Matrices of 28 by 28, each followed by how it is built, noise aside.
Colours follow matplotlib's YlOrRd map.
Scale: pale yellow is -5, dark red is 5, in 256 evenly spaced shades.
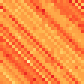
Toeplitz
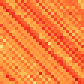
Toeplitz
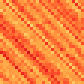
Toeplitz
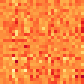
low rank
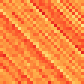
Toeplitz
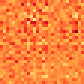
low rank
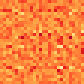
low rank
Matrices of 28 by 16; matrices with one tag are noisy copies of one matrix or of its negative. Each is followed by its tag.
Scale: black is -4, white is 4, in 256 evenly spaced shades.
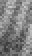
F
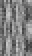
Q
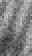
F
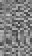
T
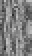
Q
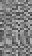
T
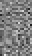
T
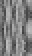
Q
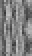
Q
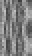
Q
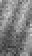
F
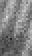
F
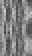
Q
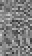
T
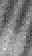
F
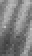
F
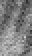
F
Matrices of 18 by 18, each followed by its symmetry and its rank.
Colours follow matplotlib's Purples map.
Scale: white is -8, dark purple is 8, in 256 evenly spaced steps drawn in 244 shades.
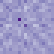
symmetric, rank three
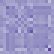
symmetric, rank three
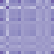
symmetric, rank one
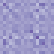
symmetric, rank three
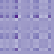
symmetric, rank one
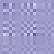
symmetric, rank one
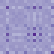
symmetric, rank two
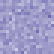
antisymmetric, full rank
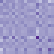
symmetric, rank two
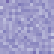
antisymmetric, full rank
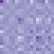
symmetric, rank two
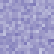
antisymmetric, full rank
